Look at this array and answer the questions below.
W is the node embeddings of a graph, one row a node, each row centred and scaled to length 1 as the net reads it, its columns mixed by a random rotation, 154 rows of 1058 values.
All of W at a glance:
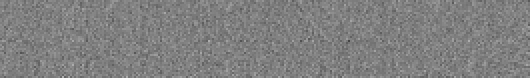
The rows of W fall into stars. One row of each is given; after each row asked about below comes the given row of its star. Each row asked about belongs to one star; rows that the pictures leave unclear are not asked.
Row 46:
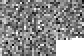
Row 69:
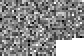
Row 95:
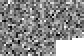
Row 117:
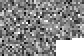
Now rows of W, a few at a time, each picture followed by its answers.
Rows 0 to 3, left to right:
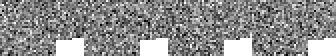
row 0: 69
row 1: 69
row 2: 95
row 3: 95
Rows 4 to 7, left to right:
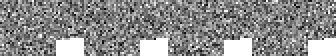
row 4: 46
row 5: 95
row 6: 95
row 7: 69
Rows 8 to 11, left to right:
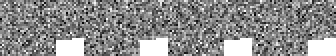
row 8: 69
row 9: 95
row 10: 117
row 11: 95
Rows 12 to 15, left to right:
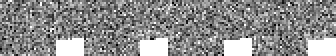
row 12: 95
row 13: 117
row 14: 69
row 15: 46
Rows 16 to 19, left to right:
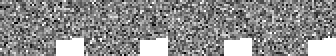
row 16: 46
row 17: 95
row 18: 117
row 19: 117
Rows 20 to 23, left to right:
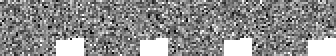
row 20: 95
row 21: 117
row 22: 117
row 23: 95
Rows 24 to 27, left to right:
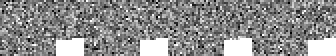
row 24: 69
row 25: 117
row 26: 46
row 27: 95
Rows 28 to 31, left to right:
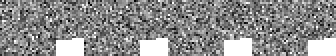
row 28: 69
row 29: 69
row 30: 117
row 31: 95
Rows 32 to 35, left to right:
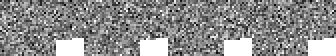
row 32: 46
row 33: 117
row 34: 69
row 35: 69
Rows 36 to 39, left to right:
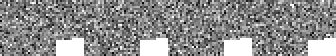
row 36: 117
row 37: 117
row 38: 46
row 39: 95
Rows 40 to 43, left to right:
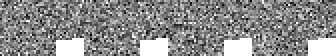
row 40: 69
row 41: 69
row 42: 117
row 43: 46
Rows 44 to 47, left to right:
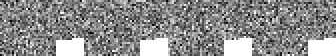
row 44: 69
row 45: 117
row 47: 117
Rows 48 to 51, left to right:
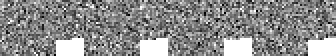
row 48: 117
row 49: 69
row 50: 46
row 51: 117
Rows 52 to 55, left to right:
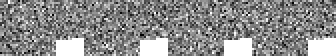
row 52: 95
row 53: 95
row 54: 69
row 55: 46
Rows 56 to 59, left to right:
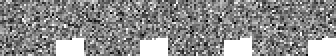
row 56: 95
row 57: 95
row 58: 95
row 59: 117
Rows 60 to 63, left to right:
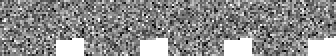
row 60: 69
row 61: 46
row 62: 95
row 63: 95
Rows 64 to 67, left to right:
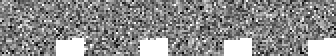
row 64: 95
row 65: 46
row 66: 95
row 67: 69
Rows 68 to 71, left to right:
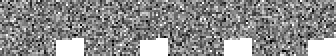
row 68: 46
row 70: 46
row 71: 95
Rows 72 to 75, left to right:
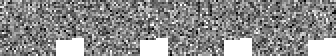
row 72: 117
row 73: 69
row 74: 46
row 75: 69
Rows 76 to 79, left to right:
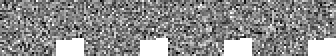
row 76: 69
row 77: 46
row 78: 69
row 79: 117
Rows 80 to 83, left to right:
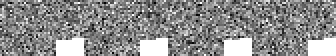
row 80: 117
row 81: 117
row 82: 117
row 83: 117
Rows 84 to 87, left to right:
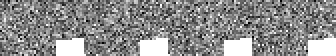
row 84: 69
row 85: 95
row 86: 95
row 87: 117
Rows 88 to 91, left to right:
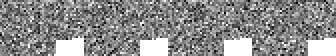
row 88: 95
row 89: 95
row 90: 46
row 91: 69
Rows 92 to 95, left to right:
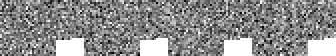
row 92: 69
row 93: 117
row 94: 46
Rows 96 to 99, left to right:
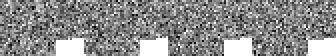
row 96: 95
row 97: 95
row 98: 117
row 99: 46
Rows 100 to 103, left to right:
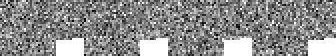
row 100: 69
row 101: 69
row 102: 46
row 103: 117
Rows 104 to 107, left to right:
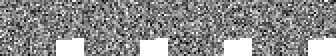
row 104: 69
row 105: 95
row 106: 95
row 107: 46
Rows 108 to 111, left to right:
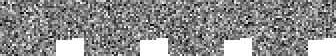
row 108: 95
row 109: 117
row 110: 95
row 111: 46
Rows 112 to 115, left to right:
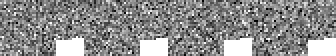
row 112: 46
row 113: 69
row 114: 69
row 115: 95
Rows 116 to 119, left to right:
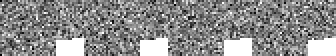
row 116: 69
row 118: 69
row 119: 95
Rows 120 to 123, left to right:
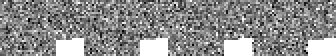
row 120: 117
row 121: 95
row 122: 69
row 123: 117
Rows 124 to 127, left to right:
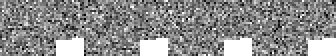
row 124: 117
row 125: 69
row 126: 46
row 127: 46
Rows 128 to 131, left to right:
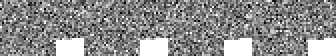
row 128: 46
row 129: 46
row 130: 117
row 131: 117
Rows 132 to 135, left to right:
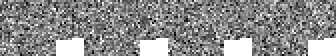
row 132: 117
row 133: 69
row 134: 117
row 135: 69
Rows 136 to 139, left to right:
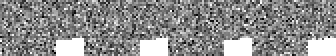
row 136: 117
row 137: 95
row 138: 117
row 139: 95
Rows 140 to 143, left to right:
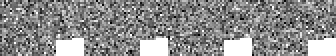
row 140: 69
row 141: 46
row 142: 117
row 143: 69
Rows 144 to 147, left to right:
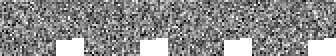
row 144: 117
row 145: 95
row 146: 46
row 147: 69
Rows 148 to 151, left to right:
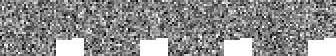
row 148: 117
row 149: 69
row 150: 69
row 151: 117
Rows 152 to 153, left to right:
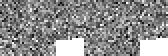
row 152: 95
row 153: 46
